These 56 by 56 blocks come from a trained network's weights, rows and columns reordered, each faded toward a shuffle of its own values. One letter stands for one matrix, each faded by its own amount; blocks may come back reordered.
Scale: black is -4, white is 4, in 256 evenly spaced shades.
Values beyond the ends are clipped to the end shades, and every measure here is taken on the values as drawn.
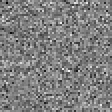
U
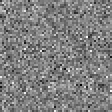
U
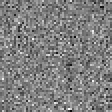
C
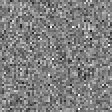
C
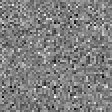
C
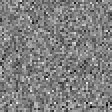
U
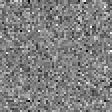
C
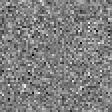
C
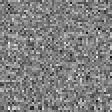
C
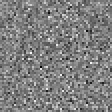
C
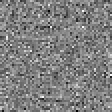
C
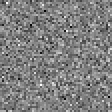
U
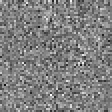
C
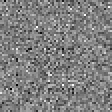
C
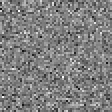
U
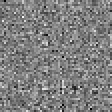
C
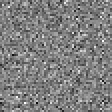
C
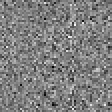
C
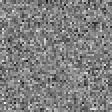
U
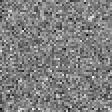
U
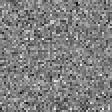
U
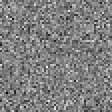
U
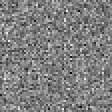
U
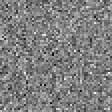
U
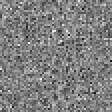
U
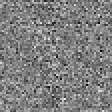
C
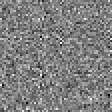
C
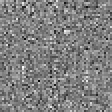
C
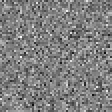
U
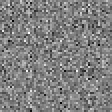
C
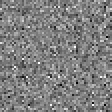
C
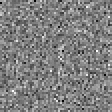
U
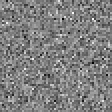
U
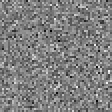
U
